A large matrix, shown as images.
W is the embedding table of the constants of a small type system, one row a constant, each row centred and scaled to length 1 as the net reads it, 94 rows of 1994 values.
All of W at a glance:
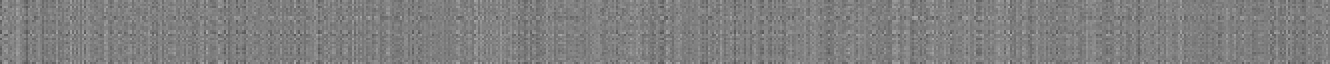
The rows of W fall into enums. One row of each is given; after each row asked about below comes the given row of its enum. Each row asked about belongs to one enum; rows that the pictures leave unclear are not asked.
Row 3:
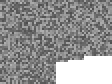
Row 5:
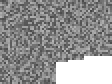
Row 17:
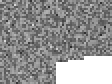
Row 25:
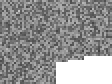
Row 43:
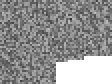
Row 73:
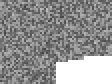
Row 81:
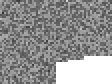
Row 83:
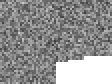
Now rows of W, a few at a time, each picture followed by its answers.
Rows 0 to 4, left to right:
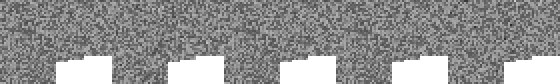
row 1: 73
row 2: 3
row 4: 81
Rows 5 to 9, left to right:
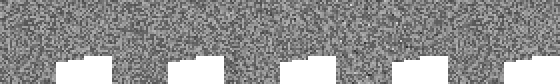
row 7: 43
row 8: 17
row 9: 5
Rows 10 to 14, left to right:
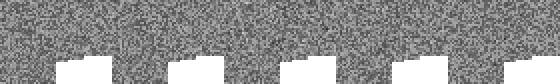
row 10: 3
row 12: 83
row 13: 73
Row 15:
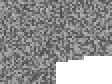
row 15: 73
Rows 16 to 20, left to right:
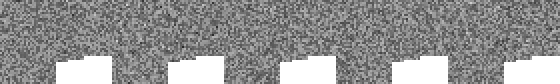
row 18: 73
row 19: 43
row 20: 83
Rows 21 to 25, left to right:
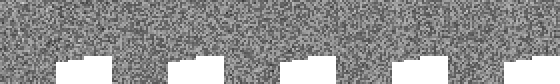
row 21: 83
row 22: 3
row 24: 25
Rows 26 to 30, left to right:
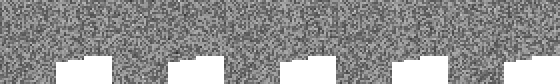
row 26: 25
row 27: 81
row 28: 25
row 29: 25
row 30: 73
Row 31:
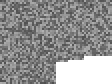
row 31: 3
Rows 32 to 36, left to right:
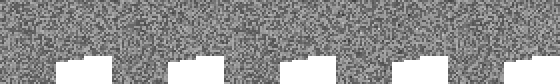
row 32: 3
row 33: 5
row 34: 3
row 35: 81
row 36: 5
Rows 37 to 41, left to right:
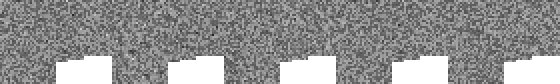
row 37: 81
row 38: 17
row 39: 43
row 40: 81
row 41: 3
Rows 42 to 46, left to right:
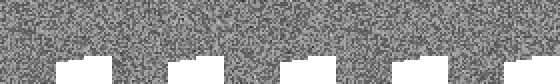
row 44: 81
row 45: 3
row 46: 73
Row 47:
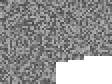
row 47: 5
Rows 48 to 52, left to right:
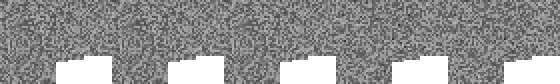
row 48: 5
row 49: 5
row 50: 5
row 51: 81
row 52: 81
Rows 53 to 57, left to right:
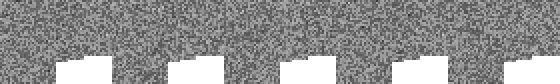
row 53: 81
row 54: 73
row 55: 25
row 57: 3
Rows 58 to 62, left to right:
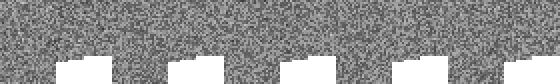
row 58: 83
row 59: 3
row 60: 81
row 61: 25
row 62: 73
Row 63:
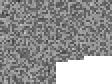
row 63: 81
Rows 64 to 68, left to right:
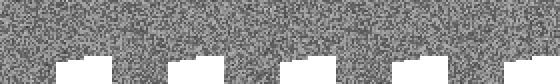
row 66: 73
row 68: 25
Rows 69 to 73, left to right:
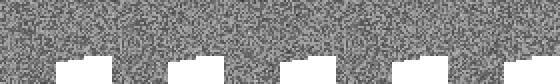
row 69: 3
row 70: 5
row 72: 5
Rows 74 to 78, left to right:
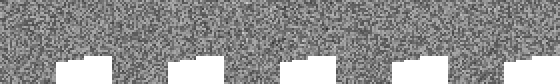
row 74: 5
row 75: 25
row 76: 83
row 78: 73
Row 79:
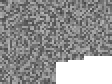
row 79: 5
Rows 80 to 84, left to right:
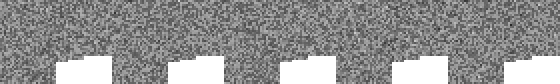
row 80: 73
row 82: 3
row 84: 81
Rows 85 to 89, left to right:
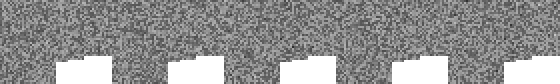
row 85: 25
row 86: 3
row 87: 81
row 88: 5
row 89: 81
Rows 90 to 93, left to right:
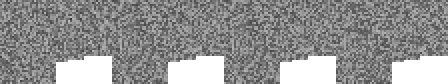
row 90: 43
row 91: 5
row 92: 5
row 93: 3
